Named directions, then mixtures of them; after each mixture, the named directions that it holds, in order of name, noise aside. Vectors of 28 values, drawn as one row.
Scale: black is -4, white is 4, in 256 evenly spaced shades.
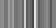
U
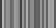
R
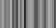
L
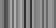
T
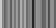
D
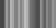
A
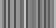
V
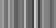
U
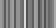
U, V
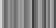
D, L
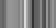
A, D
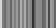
D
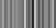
D, R, U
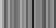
D, L, U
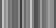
L, R, T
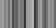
L, U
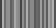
R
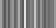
U, V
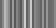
T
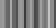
L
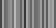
R, T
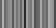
L, R, T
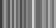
D
